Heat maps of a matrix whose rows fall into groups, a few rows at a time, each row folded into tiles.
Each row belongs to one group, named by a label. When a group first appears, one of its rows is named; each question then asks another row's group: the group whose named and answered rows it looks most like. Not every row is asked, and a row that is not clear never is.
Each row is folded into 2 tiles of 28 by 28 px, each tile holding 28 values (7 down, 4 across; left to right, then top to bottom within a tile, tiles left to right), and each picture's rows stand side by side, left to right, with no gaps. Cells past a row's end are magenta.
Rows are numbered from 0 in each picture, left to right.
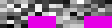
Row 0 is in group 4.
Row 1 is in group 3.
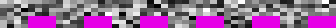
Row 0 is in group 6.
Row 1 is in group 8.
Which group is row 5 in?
3
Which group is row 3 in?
3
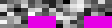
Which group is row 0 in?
6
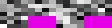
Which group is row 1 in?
3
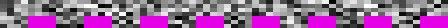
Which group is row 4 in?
4
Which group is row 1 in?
8
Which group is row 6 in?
8
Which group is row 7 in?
3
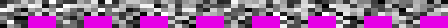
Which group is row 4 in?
8
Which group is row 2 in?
8
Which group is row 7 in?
3
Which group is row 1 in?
8
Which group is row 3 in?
3
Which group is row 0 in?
8
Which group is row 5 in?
4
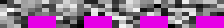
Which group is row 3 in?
3
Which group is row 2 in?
3
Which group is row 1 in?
8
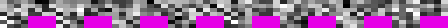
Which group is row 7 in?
4
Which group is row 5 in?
8
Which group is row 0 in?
4
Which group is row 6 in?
3
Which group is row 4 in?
4
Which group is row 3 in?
4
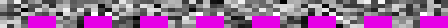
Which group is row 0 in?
6
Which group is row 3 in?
6
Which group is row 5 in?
8
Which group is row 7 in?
6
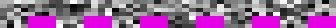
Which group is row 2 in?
6
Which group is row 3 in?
4
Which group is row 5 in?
6
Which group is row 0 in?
6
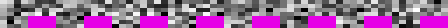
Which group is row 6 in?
6
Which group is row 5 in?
8
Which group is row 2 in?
3
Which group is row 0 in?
6
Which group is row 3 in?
3
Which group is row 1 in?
8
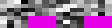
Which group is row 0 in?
6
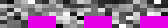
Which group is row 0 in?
4
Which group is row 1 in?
3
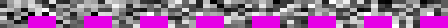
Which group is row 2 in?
6
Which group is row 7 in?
6
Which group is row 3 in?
6
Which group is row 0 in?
8
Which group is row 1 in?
4
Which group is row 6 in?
6
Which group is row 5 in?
8
